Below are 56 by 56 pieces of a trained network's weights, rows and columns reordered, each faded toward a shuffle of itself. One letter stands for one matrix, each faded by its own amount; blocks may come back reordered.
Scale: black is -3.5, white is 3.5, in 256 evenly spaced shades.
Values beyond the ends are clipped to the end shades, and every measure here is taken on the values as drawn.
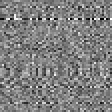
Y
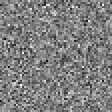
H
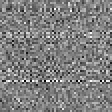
Y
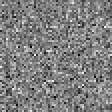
H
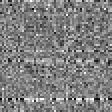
Y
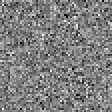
H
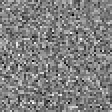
H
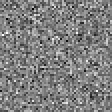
H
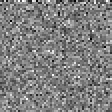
H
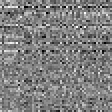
Y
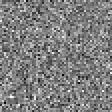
H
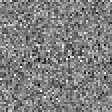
H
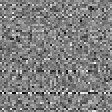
Y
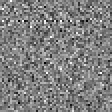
H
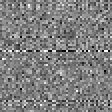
Y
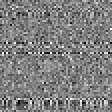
Y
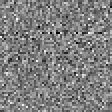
H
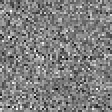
H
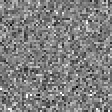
H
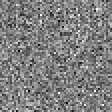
H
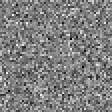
H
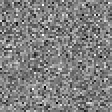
H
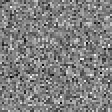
H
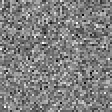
H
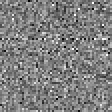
H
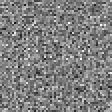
H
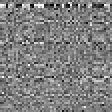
Y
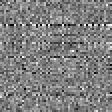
Y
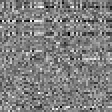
Y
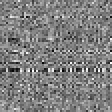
Y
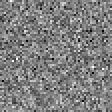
H
